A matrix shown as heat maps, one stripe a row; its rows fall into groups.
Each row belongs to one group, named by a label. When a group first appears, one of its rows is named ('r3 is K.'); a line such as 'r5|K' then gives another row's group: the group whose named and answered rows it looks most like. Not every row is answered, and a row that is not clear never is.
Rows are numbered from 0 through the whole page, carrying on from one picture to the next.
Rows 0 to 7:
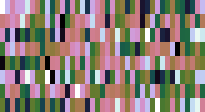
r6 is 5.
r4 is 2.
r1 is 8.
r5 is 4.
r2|4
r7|4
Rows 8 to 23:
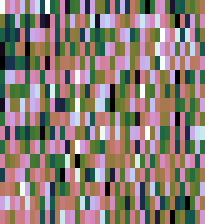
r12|2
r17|4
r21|8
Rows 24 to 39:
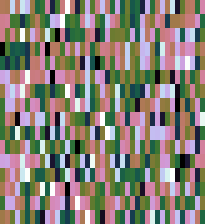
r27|2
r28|2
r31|5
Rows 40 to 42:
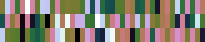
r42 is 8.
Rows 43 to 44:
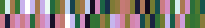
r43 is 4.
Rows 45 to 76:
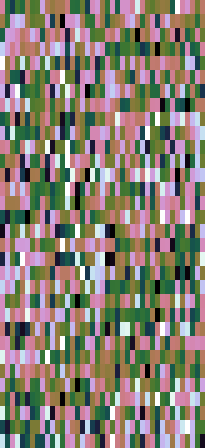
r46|8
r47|5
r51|8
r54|4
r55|4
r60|2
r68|2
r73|4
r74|8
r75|2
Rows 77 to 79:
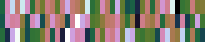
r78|5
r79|8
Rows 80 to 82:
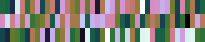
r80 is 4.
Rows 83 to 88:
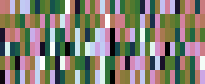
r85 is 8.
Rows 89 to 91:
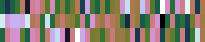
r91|5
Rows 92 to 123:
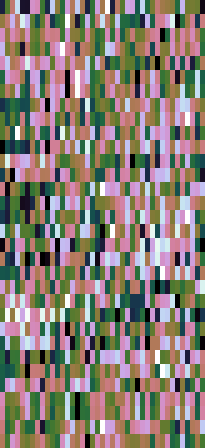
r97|5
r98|5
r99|2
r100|2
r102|2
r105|4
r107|2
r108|8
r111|2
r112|4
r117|4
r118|2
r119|5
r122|4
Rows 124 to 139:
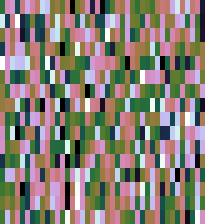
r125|8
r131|8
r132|2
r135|2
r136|5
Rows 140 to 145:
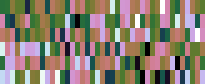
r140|2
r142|4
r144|5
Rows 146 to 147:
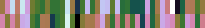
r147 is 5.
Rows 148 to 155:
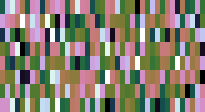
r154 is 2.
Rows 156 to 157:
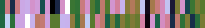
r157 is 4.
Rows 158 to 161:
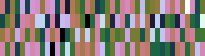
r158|2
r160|8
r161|4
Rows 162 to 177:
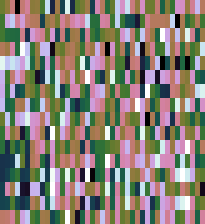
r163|5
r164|2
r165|8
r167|8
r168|4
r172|2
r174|2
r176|2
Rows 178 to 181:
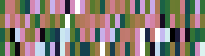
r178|5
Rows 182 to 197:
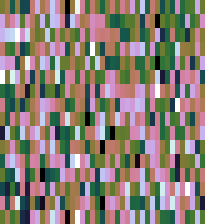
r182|5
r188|4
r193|5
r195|2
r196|8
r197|5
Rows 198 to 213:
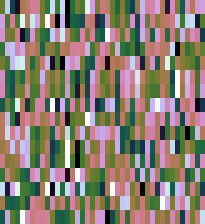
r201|5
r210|5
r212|2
